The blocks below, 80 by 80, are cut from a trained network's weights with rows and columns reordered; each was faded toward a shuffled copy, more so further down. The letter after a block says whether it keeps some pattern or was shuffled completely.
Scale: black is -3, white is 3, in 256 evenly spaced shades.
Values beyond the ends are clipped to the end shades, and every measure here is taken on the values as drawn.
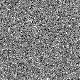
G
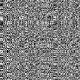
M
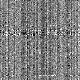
M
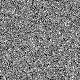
G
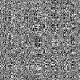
M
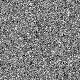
G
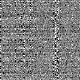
M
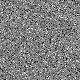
G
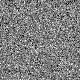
G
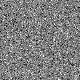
G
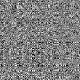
M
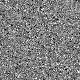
G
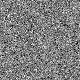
G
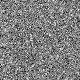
G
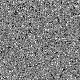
G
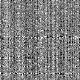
M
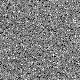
G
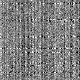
M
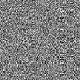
M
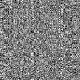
M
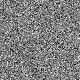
G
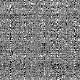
M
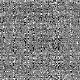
M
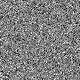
G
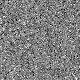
G
